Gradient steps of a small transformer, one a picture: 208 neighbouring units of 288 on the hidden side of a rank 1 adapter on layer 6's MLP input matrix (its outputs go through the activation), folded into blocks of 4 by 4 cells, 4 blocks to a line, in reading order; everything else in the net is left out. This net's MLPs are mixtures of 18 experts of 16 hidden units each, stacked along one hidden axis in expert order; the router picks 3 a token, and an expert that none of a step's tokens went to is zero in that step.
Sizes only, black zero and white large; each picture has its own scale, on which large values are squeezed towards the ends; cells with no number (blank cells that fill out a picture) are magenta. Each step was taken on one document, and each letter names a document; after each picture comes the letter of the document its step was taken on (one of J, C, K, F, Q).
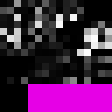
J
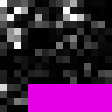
J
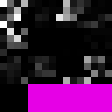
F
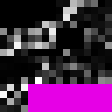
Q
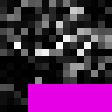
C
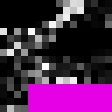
Q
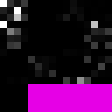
F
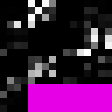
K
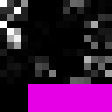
F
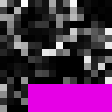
C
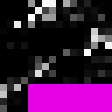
K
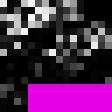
C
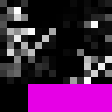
F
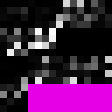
Q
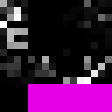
F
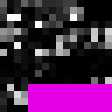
C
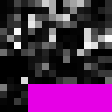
J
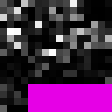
C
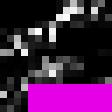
Q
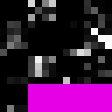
K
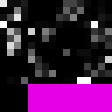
F
